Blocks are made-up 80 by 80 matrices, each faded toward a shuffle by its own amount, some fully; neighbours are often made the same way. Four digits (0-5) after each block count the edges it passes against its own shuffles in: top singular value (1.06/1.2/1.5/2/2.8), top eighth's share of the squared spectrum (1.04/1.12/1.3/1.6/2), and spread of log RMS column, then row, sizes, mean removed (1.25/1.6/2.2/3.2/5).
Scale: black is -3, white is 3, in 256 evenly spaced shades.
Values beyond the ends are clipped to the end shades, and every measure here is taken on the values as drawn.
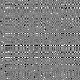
5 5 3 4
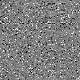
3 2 0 1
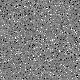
2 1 0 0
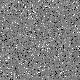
0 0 0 0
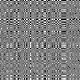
5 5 4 4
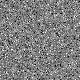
1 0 0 0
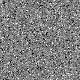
2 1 0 0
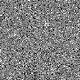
3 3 1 2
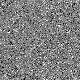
2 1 0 0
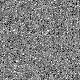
2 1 0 0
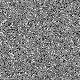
2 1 0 0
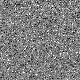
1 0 0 0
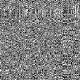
4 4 2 2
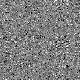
3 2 1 1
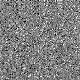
3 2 0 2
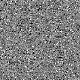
3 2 1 1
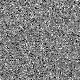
1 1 0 0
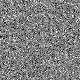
1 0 0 0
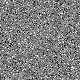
0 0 0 0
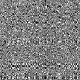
4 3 2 2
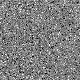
2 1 0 0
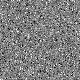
2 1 0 0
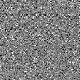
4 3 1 1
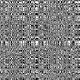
5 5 4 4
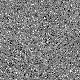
2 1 0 0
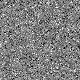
0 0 0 0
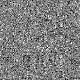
3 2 1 0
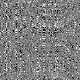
4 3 2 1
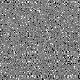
4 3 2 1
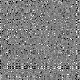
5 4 2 2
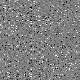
3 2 1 1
